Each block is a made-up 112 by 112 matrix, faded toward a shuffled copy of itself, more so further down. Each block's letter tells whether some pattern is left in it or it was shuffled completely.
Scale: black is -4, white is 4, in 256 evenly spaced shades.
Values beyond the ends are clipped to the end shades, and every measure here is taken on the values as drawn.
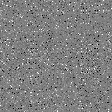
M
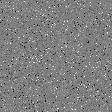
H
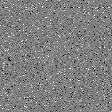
M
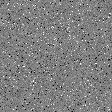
H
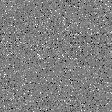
M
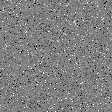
H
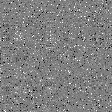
M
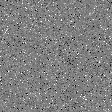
H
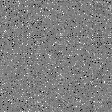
M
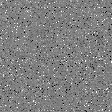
M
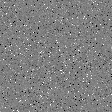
H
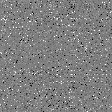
M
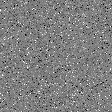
H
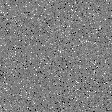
H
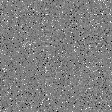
M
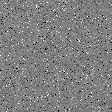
H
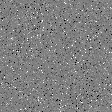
H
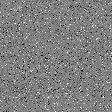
H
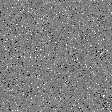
H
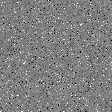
H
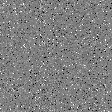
M
